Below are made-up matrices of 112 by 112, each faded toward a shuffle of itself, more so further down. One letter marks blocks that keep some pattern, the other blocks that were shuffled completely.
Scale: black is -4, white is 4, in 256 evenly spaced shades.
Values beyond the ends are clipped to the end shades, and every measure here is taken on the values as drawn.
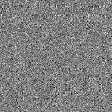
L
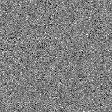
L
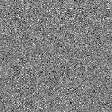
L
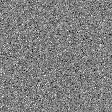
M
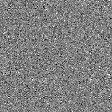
L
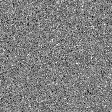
M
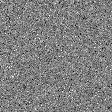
M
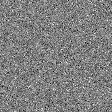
M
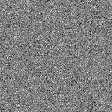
L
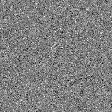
L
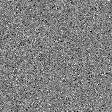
M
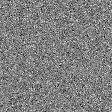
M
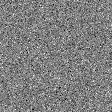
M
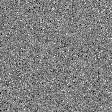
M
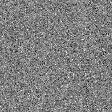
L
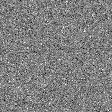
M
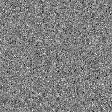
L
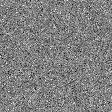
M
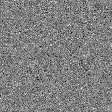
L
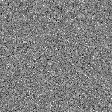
L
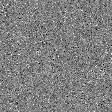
M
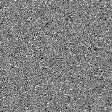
L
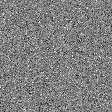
M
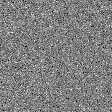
M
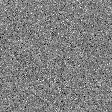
M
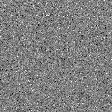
L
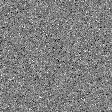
M
